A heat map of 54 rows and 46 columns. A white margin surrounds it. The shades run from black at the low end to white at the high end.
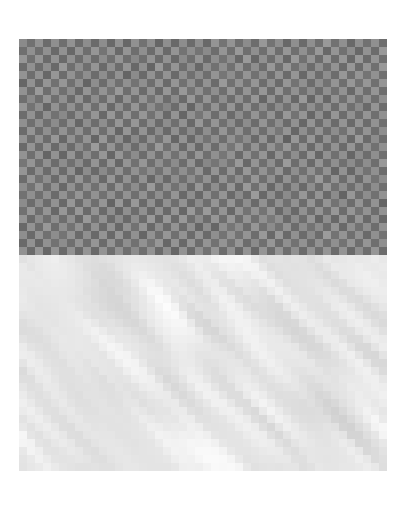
The table splits into 2 rows of 1 panel. Panel 1,1: middling, checkered. Panel 2,1: very high, slanting down to the right, faint in contrast.
